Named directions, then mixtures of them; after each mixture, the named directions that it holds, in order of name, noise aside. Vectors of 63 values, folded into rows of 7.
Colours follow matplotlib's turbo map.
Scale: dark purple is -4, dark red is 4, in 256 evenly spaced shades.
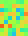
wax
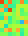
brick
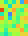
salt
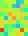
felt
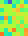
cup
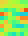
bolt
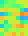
bolt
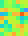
bolt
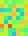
wax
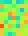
cup, felt, wax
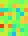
bolt, wax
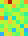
cup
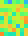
bolt, cup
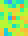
cup, felt, salt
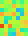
wax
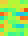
bolt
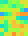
bolt
